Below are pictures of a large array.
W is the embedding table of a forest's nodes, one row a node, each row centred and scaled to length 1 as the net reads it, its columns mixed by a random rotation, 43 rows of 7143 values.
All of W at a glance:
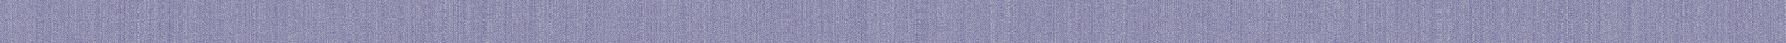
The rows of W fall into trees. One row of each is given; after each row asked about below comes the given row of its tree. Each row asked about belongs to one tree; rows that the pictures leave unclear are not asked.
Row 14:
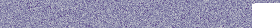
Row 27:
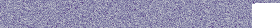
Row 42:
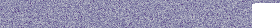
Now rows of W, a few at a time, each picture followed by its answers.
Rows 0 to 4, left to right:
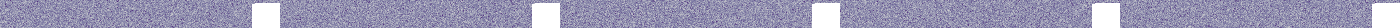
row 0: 14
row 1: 14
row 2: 42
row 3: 14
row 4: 14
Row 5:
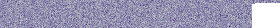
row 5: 27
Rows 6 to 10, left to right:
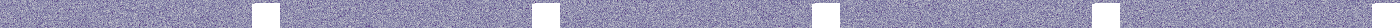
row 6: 14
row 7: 14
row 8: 14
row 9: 42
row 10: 14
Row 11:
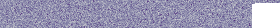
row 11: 42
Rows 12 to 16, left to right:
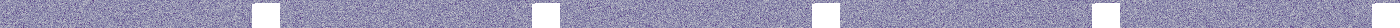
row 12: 42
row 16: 14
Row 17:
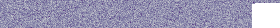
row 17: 27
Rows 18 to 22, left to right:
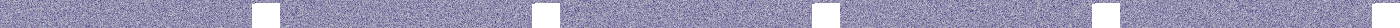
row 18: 14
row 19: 42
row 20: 42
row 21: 14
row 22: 14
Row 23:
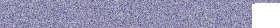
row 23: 42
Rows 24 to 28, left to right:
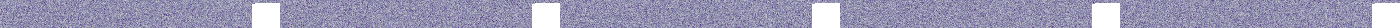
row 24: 42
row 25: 14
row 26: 42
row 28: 42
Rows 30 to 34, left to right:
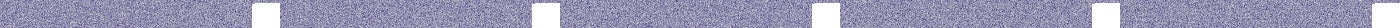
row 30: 42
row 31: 27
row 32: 14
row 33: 14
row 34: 42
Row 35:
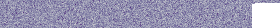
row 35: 42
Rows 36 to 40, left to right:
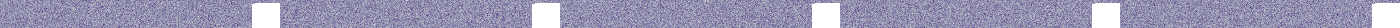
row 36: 14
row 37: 42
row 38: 14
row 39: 42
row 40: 42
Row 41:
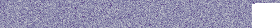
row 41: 27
